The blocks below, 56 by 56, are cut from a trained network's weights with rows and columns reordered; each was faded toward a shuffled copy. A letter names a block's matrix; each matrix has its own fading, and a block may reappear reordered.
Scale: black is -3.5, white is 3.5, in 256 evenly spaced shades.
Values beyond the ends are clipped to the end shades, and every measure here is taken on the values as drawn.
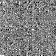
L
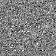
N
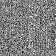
L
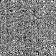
L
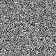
N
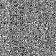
L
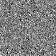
N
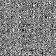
L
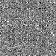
L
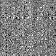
L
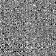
L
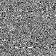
N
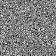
N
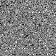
N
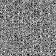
L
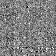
L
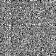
L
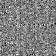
L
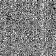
L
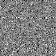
N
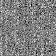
L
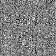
L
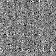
L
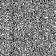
L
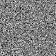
N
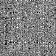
L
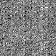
L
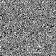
N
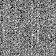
L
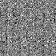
L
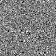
N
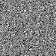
N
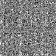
L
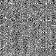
L
